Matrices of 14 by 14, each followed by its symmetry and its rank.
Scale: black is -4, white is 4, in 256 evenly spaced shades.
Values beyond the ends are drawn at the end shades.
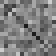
symmetric, full rank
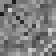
symmetric, full rank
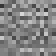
neither, rank three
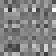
neither, rank two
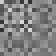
symmetric, rank two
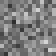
neither, full rank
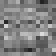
neither, rank three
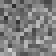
neither, full rank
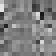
neither, rank three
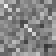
symmetric, full rank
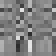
neither, rank two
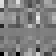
neither, rank two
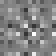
symmetric, rank two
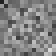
symmetric, full rank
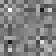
symmetric, rank two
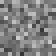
neither, full rank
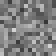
neither, full rank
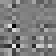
neither, rank two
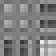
symmetric, rank one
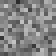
neither, full rank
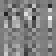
neither, rank two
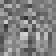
neither, rank three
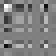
symmetric, rank one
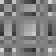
symmetric, rank one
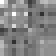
symmetric, rank two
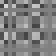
symmetric, rank one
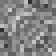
symmetric, full rank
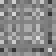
symmetric, rank two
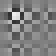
symmetric, rank one
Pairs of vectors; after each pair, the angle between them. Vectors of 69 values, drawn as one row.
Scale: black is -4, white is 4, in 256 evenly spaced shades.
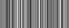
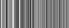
orthogonal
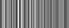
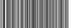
partly opposed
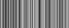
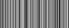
partly aligned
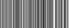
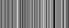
nearly opposite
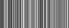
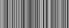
nearly opposite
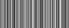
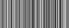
nearly opposite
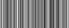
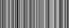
nearly opposite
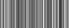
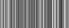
nearly parallel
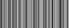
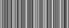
nearly opposite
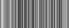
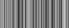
partly aligned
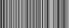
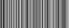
nearly parallel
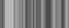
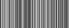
orthogonal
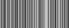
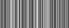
partly aligned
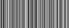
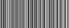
nearly parallel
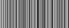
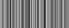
partly aligned
